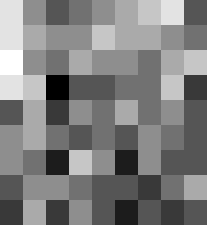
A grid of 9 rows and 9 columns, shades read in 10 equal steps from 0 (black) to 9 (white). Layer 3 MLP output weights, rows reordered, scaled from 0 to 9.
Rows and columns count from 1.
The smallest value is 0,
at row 4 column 3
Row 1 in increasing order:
3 3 4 5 5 6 7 8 8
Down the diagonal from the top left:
8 6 4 3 4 3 5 4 3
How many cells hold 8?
4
